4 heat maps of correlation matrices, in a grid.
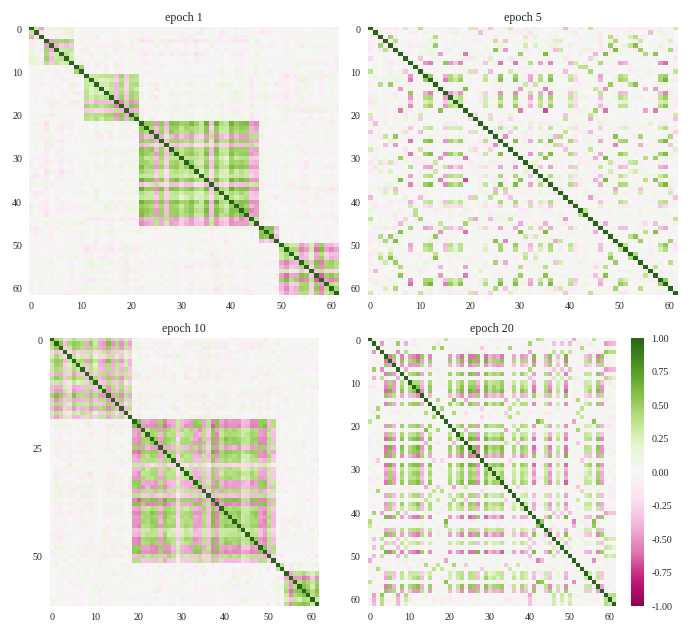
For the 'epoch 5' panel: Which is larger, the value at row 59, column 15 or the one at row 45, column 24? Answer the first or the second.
the second
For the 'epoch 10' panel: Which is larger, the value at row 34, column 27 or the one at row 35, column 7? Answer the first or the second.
the second
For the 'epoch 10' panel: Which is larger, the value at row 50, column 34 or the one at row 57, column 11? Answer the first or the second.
the second
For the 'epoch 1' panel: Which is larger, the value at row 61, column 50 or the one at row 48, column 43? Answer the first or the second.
the second
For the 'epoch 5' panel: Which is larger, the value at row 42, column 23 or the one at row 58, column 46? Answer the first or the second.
the first
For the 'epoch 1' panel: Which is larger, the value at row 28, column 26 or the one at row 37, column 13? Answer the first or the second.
the first
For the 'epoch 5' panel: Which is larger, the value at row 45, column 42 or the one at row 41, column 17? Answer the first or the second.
the first
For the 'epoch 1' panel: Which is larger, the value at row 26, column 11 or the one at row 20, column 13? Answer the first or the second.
the second
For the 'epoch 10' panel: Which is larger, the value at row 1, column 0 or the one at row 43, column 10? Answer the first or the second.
the first
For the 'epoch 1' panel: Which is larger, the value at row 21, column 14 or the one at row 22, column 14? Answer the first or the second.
the first
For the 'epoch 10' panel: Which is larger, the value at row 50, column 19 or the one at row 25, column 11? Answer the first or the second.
the second
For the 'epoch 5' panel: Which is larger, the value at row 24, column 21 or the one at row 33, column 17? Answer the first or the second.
the first
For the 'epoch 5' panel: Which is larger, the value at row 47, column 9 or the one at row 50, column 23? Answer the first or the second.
the second
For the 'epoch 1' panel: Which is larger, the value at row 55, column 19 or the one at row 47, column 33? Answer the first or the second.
the second
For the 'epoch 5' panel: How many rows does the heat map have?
62
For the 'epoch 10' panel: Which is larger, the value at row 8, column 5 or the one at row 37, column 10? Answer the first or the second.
the second
